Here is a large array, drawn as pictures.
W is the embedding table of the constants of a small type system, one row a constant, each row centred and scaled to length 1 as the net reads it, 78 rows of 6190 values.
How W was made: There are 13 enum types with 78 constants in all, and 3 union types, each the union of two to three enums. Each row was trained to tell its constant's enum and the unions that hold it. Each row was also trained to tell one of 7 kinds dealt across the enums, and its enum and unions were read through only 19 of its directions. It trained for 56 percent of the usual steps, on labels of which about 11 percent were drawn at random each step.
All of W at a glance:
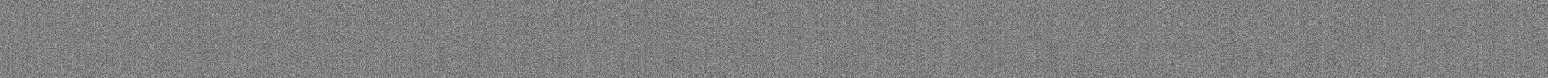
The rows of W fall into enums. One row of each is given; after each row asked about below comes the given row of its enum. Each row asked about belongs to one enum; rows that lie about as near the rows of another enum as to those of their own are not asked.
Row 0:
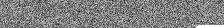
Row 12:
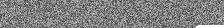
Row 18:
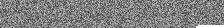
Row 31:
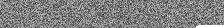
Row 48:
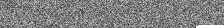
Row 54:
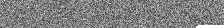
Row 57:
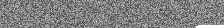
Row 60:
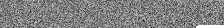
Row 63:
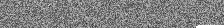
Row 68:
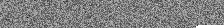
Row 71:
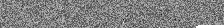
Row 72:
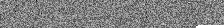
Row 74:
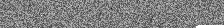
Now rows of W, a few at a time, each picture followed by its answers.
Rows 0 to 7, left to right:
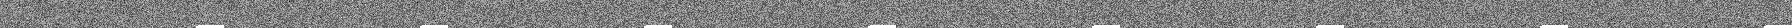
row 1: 12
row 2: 63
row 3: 31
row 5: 74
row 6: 74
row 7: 12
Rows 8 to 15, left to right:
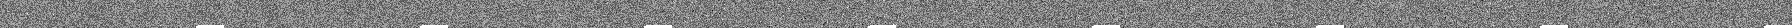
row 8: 18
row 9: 68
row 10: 48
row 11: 57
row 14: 71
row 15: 71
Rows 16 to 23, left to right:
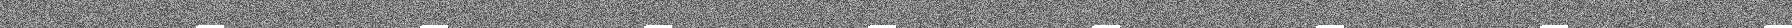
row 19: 31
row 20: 68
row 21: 63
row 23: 63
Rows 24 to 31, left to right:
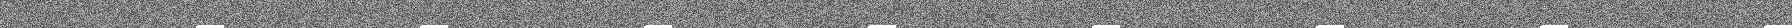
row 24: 63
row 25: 63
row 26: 12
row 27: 68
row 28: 18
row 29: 48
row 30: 31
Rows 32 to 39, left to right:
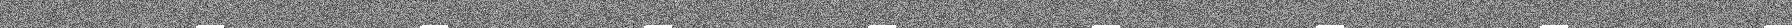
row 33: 31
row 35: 18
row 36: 68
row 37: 68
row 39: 63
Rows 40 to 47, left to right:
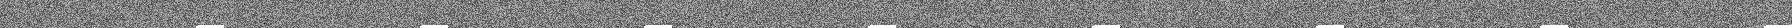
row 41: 54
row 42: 74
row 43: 0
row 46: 71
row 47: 0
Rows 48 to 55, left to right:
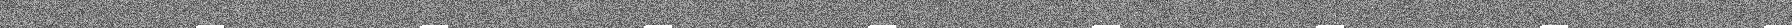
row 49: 0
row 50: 74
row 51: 48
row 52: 0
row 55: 74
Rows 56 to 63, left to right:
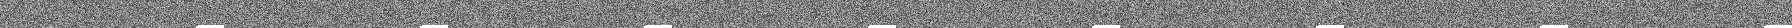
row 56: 72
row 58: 74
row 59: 18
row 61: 48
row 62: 0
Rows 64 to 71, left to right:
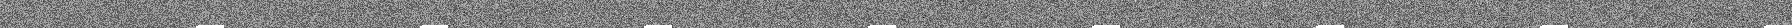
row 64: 31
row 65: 48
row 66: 48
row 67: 71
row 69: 71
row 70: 0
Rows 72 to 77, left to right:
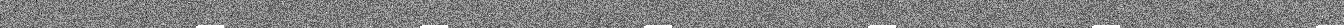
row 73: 54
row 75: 18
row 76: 18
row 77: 31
